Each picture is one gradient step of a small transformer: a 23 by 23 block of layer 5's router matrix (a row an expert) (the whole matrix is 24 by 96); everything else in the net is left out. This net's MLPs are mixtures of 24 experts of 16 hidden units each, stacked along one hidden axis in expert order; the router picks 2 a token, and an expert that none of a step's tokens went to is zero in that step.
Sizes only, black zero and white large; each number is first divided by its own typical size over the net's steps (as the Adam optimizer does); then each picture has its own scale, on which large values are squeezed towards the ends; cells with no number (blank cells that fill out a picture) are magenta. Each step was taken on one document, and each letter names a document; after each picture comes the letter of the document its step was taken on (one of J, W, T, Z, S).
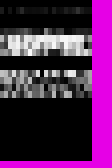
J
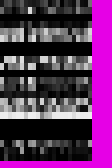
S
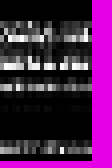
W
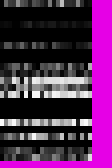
J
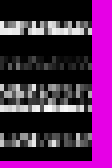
S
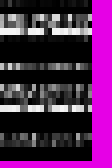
S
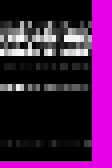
W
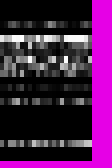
W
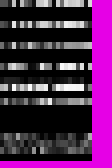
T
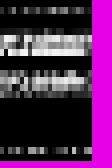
J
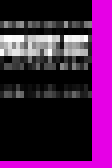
W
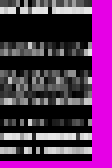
J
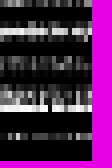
S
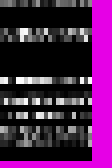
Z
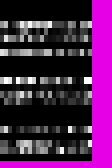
Z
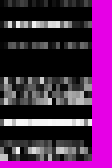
T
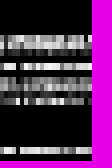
J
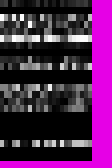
W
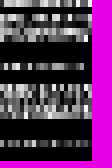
S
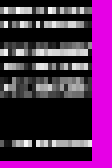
T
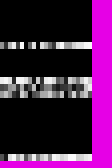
J
